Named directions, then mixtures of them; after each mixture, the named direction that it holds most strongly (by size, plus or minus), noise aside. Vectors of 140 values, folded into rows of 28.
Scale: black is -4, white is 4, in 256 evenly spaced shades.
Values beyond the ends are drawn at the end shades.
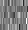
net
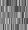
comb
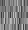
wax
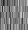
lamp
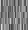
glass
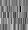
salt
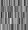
glass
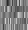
comb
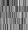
lamp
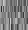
lamp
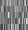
comb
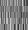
wax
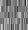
comb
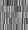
comb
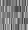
comb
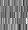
net
